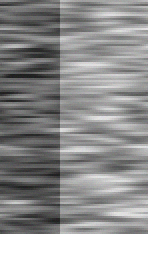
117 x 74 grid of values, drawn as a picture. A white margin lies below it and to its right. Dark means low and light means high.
A vertical seam about 40% of the way across splits the table, and the right part is higher. Overall the values sit about 50% of the way up the scale. Streaks run across, left to right.
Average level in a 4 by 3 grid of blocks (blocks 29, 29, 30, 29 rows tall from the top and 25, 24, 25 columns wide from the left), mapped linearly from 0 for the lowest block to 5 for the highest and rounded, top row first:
135
045
034
035
